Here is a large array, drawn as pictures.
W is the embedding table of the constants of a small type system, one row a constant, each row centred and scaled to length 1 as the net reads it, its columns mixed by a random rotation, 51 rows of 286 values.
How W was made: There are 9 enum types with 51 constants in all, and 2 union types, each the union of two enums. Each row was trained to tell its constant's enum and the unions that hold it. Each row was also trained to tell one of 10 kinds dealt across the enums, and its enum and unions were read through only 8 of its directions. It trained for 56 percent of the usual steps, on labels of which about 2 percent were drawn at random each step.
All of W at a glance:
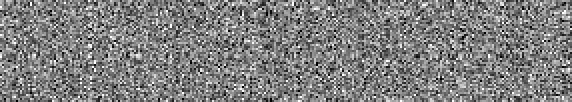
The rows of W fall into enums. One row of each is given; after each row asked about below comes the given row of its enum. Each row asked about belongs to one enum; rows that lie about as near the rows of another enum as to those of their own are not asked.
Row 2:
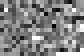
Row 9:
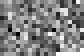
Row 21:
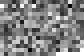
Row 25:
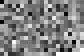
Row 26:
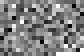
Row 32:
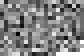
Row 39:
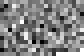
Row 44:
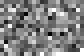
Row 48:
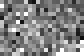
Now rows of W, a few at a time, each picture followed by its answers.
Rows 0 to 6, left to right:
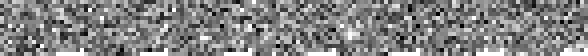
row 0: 44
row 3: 26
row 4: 26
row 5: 25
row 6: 48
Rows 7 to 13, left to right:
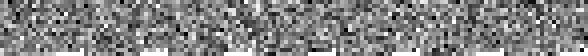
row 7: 21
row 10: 21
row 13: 48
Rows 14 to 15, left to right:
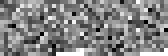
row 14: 25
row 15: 44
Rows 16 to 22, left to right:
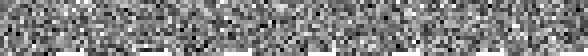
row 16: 2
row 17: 26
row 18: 44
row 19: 25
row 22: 26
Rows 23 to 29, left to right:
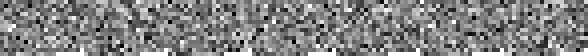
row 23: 39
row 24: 44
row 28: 26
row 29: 44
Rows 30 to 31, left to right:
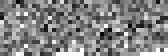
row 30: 48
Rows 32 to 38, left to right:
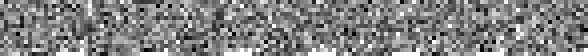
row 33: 21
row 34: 32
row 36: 2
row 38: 26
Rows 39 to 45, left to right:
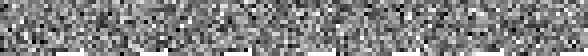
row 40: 44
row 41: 39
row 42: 32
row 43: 39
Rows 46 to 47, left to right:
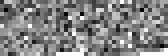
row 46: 39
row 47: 21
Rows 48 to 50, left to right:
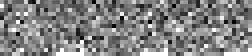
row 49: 32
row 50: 39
